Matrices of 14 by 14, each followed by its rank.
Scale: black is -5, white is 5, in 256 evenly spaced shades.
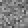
full rank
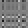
one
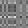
one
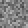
full rank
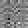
three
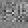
three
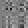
two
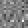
two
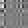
one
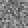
full rank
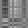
one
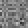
three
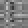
two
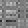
two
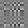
one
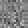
three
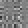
two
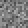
full rank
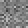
three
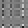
one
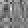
two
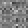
three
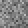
full rank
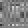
two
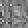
three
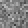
full rank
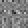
three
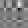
one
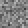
full rank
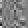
two
